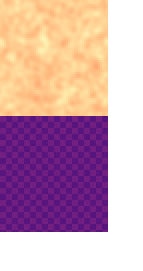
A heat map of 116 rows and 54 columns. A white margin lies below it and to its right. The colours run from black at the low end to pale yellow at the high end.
The table splits into 2 rows of 1 panel. Panel 1,1: very high, blotchy, faint in contrast. Panel 2,1: low, checkered, faint in contrast.
